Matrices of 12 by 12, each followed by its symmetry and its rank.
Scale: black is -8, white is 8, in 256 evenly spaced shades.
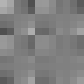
symmetric, rank one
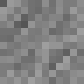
symmetric, full rank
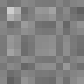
symmetric, rank two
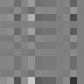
neither, rank one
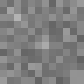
symmetric, full rank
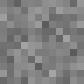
antisymmetric, full rank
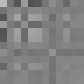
symmetric, rank two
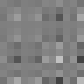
symmetric, rank one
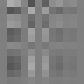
neither, rank one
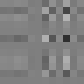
neither, rank one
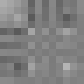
symmetric, rank two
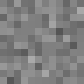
antisymmetric, full rank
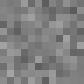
antisymmetric, full rank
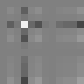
symmetric, rank one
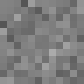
symmetric, full rank
